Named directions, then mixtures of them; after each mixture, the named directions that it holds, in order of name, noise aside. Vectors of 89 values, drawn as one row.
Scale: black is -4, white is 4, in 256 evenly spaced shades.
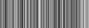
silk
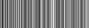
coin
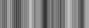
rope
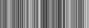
rope, silk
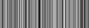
coin, silk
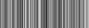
rope, silk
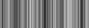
coin, rope, silk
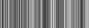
coin, rope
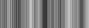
rope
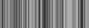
coin, rope, silk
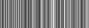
coin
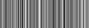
coin, silk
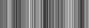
rope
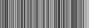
coin, silk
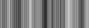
rope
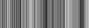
rope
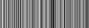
coin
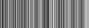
coin, rope, silk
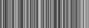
silk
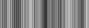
rope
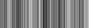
rope, silk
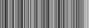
coin, rope, silk
